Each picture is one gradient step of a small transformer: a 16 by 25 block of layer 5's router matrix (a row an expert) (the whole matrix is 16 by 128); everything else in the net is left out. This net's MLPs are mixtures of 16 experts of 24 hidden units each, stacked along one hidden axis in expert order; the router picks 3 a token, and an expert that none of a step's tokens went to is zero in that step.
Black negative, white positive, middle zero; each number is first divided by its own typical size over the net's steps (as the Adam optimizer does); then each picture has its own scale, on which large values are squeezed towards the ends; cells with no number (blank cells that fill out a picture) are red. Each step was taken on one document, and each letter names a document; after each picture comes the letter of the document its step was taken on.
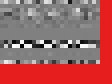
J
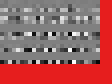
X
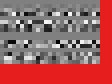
J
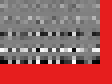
X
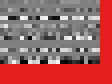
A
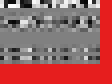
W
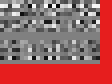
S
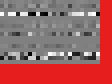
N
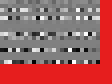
X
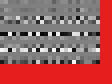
A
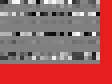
N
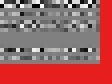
W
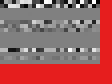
W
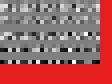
X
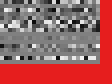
S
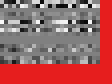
W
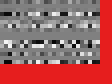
J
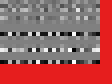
X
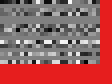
J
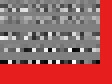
X
